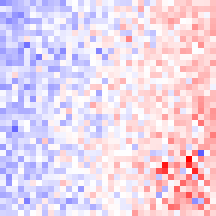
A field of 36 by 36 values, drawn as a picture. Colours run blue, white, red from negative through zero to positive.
In the bottom right lies a patch that is rougher than the rest. There is an overall slope up to the right. Fine speckle covers the field. The bottom right is the roughest part.
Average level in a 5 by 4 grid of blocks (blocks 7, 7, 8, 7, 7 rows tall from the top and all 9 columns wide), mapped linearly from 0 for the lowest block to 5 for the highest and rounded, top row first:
0 1 3 4 / 0 1 3 4 / 0 2 3 4 / 0 2 3 5 / 1 2 3 5
